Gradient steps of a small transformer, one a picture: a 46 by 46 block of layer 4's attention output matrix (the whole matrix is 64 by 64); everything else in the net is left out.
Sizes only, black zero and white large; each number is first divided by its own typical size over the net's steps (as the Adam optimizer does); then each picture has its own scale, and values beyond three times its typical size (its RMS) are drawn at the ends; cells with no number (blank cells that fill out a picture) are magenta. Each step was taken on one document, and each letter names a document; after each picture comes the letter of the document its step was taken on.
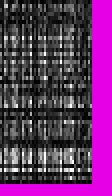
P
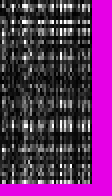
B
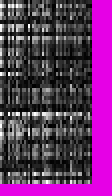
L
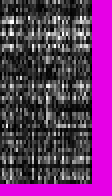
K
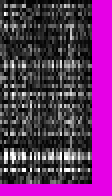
P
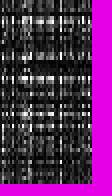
B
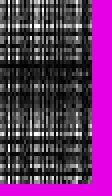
L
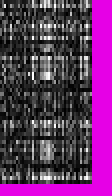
K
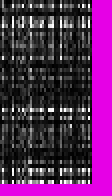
B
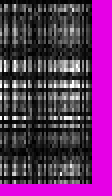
P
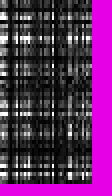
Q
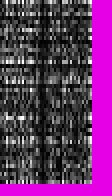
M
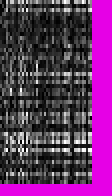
M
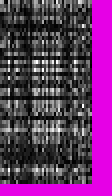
L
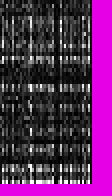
B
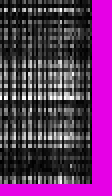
P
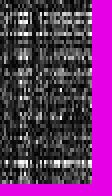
M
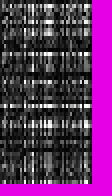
K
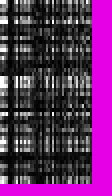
Q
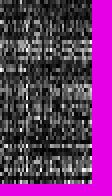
M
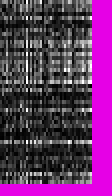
M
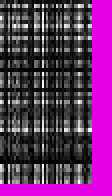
L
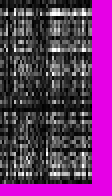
M
